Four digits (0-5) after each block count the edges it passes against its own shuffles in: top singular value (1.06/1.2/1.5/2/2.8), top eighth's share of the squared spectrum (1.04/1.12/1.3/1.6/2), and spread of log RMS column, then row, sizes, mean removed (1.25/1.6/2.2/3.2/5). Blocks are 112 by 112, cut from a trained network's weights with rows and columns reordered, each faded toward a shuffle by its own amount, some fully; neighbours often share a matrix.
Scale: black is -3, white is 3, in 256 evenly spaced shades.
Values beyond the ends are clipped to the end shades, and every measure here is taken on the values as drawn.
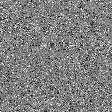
3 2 0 1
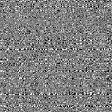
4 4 2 4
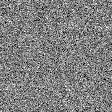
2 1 0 0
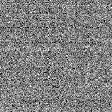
3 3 1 1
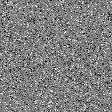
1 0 0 0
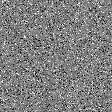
0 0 0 0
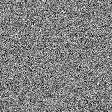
1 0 0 0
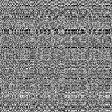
5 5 1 4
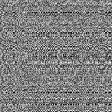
5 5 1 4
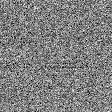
2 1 0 0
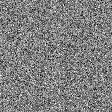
1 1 0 0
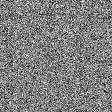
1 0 0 0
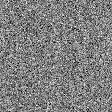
1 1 0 0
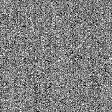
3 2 0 1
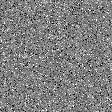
1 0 0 0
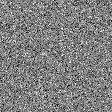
1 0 0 0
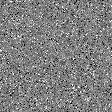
0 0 0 0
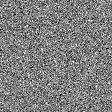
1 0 0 0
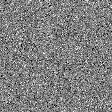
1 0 0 0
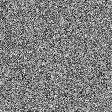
1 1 0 0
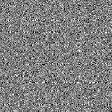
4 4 2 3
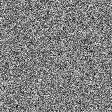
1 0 0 0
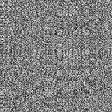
4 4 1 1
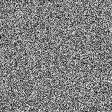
2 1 0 0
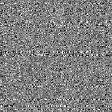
4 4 2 4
